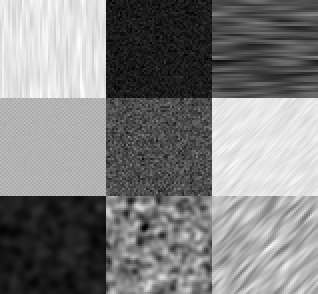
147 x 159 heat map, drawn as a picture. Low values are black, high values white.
The table splits into 3 rows of 3 panels. Panel 1,1: very high, streaked downward, faint in contrast. Panel 1,2: very low, fine-grained, faint in contrast. Panel 1,3: low, streaked across. Panel 2,1: high, checkered, faint in contrast. Panel 2,2: low, fine-grained. Panel 2,3: very high, slanting up to the right, faint in contrast. Panel 3,1: very low, blotchy, faint in contrast. Panel 3,2: middling, blotchy, strong in contrast. Panel 3,3: high, slanting up to the right.
